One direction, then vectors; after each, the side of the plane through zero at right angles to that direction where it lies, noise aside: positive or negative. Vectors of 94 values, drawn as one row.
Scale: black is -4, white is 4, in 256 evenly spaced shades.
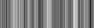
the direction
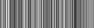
negative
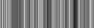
negative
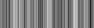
positive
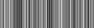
negative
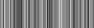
negative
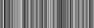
positive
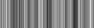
negative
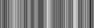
positive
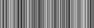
positive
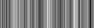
positive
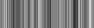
negative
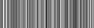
negative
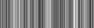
positive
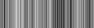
positive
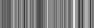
positive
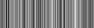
positive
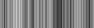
positive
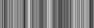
positive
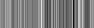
negative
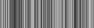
negative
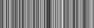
negative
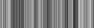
negative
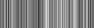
positive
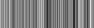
negative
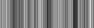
negative
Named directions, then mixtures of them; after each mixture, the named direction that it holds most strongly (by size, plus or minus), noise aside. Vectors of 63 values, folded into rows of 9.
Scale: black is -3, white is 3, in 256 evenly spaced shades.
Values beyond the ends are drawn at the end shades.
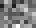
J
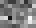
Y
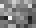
Y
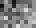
J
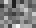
J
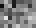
J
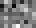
J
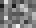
J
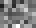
J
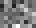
J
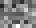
J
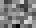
J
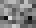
Y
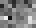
Y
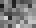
J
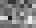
Y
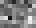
Y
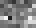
Y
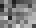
J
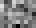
J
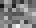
J
